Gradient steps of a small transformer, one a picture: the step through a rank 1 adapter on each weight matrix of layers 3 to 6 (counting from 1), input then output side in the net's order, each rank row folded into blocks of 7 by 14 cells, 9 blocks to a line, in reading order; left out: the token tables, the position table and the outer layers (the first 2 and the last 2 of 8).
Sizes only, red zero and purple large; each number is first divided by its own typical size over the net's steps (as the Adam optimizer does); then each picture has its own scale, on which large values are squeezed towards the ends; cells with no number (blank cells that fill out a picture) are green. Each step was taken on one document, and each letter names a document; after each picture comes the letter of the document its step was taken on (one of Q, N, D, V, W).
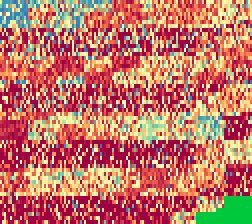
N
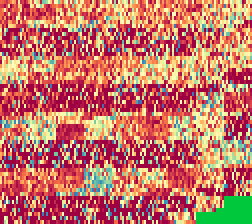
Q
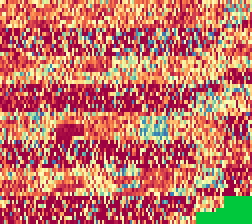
Q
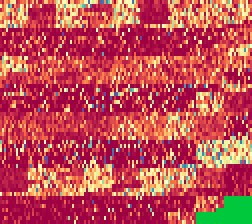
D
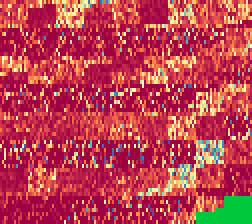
D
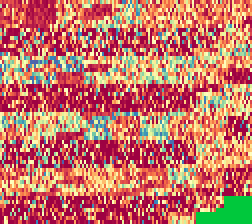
Q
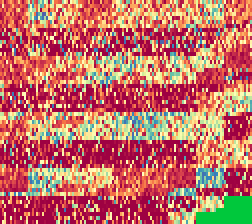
N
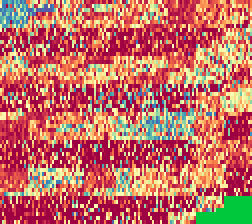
N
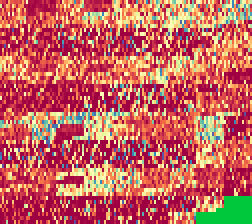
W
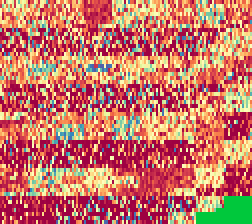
N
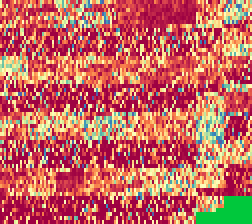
D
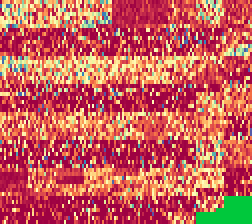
D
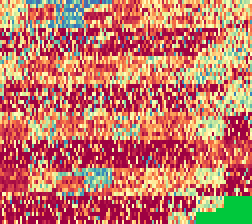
N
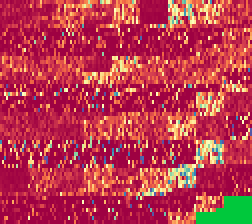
D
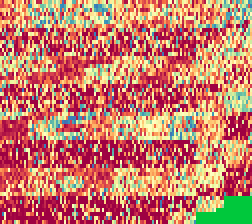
N
